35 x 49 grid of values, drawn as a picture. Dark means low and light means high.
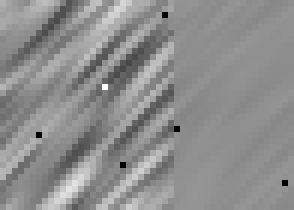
Six lone cells stand out: one far higher and five far lower than their neighbours. The grain runs diagonally up to the right. The halves do not mirror each other. No row or column stands out. A vertical seam about 60% of the way across splits the table, and the right part is calmer.
